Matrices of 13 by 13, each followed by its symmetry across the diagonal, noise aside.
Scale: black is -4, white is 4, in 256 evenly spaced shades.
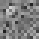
symmetric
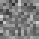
neither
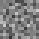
antisymmetric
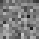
neither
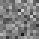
neither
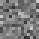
neither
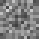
symmetric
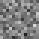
antisymmetric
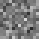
symmetric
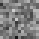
neither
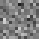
antisymmetric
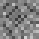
symmetric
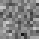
neither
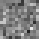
antisymmetric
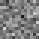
neither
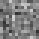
antisymmetric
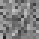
neither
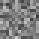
antisymmetric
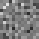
symmetric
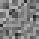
symmetric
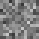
symmetric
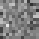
neither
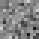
symmetric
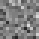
antisymmetric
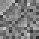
symmetric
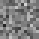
antisymmetric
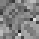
symmetric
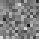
antisymmetric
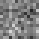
antisymmetric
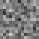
neither
